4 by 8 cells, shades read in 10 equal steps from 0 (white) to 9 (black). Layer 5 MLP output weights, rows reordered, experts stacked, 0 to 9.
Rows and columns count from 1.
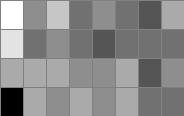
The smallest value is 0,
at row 1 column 1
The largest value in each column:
9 5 4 5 6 5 6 5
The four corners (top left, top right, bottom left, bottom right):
0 3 9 5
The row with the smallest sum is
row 1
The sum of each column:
13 15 13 17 18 16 22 17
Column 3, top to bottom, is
2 4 3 4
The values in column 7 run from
5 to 6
